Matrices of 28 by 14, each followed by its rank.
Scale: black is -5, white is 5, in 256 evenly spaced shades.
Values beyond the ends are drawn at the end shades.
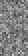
full rank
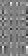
two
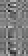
two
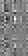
two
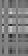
one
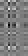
one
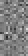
three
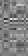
two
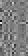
three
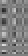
one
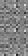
three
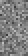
full rank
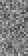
full rank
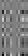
one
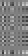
one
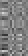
two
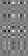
one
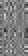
three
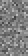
full rank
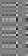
one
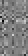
three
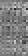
three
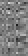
three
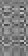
two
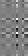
one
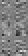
three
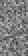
full rank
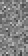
full rank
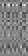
two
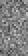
full rank
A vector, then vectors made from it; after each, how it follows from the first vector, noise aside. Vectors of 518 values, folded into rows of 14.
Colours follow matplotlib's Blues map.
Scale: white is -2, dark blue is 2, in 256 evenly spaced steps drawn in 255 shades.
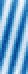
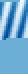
partly zeroed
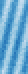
shrunk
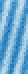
shrunk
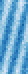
shrunk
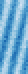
shrunk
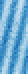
shrunk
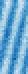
shrunk
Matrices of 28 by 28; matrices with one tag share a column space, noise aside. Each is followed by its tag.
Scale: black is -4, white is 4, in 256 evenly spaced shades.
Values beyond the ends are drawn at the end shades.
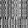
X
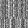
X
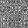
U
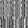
X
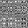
U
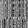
X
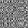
U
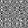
U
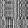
X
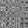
U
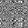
U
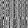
X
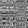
U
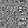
U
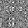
U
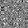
U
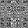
U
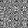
U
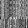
X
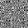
U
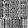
X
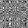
U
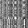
X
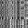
X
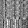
X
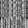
X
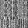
X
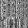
X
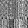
X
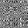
U
